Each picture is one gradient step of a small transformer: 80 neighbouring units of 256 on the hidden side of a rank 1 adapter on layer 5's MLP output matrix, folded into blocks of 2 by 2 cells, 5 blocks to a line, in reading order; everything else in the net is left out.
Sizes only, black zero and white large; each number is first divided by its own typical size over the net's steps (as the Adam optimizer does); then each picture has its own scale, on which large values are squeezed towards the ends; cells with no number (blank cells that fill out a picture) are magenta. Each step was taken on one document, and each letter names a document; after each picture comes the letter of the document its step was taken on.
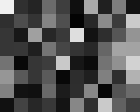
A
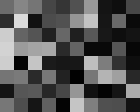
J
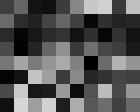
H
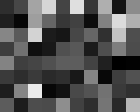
H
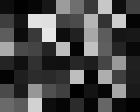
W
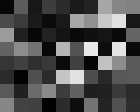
W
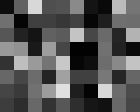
H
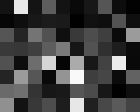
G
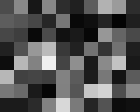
H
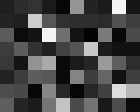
W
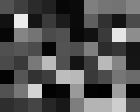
G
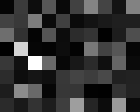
G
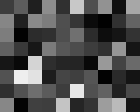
G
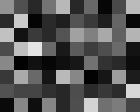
J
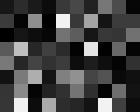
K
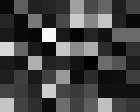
W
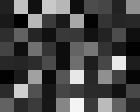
G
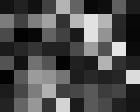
W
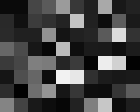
W
